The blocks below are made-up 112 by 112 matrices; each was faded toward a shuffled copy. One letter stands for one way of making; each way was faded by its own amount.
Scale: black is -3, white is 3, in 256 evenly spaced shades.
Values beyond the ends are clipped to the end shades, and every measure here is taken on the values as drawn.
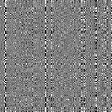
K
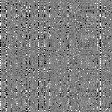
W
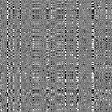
K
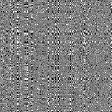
W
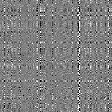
K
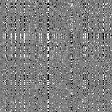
W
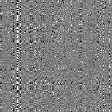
W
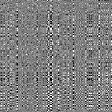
K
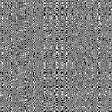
W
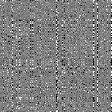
W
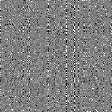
W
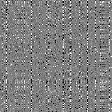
W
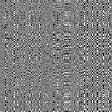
K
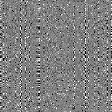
W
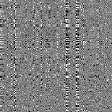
W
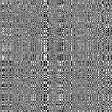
K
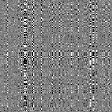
K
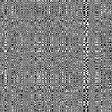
K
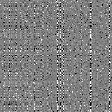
W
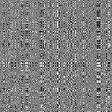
K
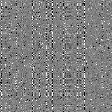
W
